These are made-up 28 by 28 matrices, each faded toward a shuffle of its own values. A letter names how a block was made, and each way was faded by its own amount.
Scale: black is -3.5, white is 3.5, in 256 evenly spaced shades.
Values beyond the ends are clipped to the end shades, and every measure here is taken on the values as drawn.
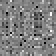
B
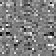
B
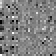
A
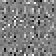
B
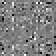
B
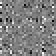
A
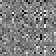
A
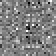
B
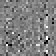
A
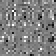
B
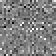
B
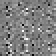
A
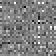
A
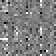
A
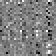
A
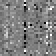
A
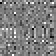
B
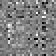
A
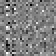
A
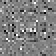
B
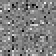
B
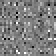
A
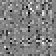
B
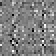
A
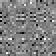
B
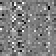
A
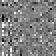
A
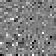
B
